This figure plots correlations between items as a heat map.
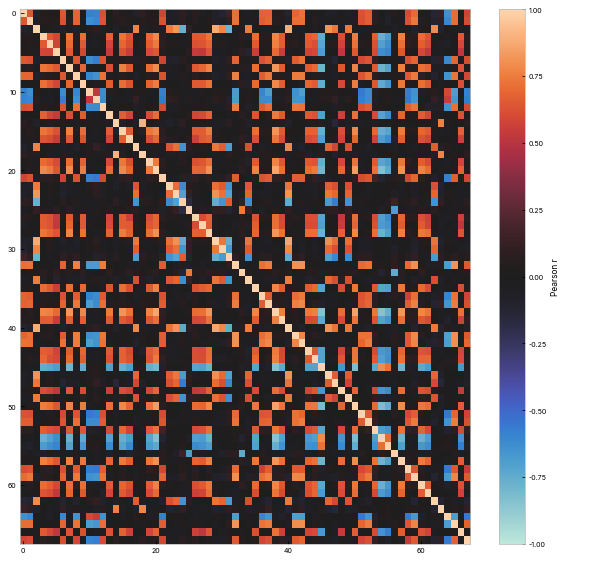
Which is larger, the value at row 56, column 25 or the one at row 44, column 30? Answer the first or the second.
the second
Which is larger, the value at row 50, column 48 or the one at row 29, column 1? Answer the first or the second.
the first
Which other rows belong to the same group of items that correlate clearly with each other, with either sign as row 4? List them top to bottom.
3, 5, 7, 9, 13, 15, 16, 19, 20, 26, 27, 28, 35, 38, 39, 43, 44, 45, 48, 50, 53, 54, 55, 57, 60, 61, 66
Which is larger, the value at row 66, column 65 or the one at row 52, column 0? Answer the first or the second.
the second
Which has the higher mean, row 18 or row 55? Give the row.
18
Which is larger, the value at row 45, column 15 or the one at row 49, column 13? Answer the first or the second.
the second
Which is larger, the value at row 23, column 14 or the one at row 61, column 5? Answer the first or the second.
the second
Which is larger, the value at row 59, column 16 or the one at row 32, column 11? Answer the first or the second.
the first
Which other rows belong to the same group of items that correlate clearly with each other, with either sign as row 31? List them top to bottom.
2, 17, 22, 23, 24, 29, 30, 34, 40, 46, 47, 49, 62
